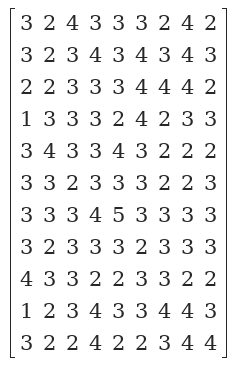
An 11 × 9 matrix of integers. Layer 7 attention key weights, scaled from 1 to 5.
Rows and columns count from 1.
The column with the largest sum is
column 4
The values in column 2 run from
2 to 4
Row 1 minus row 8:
0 0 1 0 0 1 -1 1 -1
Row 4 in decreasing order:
4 3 3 3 3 3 2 2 1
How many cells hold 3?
51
